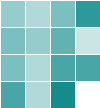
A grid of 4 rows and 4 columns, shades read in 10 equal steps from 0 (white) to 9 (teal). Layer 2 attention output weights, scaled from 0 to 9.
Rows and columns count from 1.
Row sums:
20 17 22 19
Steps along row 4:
down up down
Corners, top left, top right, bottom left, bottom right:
4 8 7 0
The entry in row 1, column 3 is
5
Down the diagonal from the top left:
4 4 7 0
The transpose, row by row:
4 5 5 7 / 3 4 3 3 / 5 6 7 9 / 8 2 7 0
